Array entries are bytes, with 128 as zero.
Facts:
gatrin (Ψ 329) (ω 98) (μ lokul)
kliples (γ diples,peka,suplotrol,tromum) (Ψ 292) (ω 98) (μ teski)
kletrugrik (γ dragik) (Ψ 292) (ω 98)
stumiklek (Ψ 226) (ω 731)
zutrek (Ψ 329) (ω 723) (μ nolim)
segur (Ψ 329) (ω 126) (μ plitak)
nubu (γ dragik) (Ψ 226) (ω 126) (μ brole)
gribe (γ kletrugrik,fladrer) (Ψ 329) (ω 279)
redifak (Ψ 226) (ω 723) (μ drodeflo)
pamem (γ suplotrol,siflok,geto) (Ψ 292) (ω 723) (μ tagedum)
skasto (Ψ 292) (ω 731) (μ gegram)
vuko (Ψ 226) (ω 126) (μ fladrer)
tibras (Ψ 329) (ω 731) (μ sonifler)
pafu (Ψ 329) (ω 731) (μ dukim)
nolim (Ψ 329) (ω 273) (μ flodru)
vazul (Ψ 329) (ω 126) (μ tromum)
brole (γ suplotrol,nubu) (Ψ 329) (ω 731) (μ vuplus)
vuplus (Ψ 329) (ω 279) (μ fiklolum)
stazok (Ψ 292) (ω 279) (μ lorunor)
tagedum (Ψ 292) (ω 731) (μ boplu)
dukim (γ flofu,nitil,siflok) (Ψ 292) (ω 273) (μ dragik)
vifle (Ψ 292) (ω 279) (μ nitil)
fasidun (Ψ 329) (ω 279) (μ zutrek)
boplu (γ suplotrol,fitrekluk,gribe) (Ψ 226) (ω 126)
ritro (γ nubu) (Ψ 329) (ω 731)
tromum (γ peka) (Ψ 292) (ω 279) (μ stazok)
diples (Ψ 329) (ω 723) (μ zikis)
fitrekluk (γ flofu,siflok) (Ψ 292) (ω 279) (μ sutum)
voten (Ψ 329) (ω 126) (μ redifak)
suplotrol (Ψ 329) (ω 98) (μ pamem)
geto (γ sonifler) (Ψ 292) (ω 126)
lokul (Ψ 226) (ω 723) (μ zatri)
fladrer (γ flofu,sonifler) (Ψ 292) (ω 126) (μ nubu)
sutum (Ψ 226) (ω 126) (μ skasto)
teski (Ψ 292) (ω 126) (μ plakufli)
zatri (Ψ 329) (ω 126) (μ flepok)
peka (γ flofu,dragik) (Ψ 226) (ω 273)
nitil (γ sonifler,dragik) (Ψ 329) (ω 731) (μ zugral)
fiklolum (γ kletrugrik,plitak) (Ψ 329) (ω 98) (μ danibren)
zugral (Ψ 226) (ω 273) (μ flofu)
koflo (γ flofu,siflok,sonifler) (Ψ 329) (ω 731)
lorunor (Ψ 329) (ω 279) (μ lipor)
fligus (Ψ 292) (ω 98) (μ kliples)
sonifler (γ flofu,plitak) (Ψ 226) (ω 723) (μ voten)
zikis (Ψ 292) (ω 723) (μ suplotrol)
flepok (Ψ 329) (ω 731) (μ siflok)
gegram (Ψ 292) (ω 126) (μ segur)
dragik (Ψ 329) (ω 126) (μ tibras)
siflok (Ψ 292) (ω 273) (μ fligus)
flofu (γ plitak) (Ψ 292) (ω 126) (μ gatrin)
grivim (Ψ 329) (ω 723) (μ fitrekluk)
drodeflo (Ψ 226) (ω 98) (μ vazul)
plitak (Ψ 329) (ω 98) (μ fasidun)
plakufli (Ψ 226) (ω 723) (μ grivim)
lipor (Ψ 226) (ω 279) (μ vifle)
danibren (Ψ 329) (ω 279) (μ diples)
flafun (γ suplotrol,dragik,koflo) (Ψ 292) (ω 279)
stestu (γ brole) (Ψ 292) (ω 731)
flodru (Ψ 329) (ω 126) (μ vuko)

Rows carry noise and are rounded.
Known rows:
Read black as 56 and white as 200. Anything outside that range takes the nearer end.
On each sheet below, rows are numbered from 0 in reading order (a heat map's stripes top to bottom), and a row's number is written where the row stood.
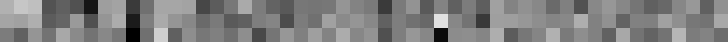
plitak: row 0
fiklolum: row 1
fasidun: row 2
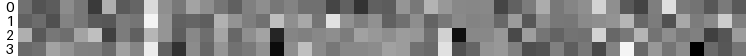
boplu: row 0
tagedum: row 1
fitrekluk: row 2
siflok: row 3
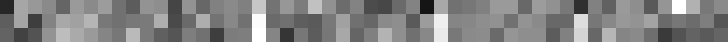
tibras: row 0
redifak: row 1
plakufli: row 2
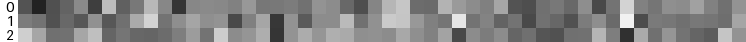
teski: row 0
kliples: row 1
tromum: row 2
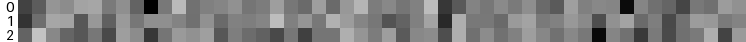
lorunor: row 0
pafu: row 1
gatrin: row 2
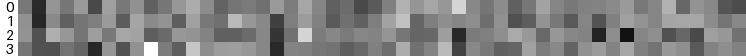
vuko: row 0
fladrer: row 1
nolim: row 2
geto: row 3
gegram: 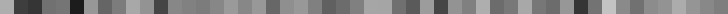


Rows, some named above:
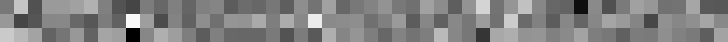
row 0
zugral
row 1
skasto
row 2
fiklolum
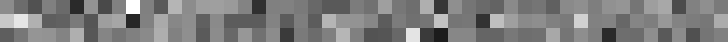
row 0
geto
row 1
fiklolum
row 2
gribe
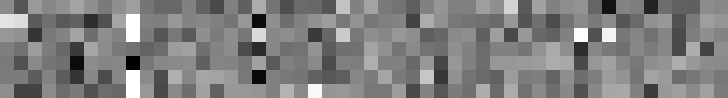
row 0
grivim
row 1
kletrugrik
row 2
pamem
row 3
zatri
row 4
segur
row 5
geto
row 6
skasto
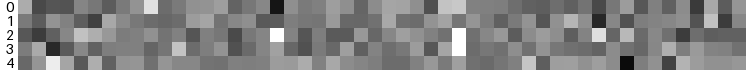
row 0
fligus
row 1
zatri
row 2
plakufli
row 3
drodeflo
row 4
brole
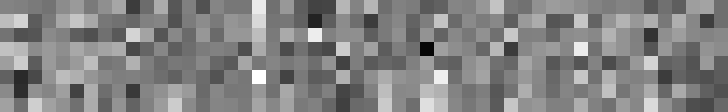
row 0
zutrek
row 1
sonifler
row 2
skasto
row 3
diples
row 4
peka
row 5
plakufli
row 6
vuko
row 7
nubu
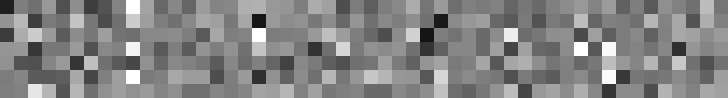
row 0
stestu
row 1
flafun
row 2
nitil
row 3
pamem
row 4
sutum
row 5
kliples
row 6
brole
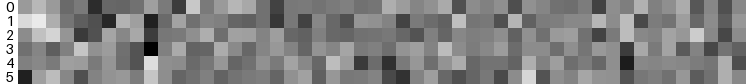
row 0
flofu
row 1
suplotrol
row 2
dragik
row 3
lipor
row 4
stumiklek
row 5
koflo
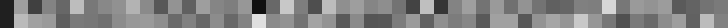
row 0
dukim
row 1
ritro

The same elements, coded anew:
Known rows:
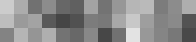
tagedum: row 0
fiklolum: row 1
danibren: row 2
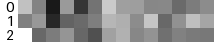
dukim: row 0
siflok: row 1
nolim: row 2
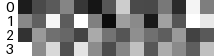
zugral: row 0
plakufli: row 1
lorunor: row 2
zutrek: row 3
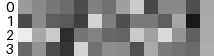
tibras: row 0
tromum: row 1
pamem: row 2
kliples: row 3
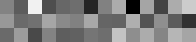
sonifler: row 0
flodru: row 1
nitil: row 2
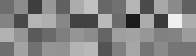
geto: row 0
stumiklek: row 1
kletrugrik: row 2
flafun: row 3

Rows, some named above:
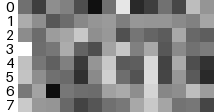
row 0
peka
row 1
kletrugrik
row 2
fasidun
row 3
nolim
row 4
fladrer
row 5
fladrer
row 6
siflok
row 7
fiklolum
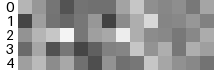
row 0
koflo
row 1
gatrin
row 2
stestu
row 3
nitil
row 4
suplotrol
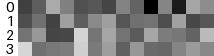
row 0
drodeflo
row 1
dragik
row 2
kliples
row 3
plitak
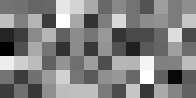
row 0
fitrekluk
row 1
grivim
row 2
boplu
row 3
lipor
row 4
zikis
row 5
ritro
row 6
teski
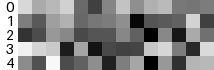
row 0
brole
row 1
vuko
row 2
drodeflo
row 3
diples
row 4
sonifler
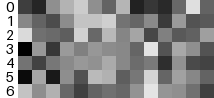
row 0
sutum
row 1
gegram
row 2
skasto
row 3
zatri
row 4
segur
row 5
flofu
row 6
fiklolum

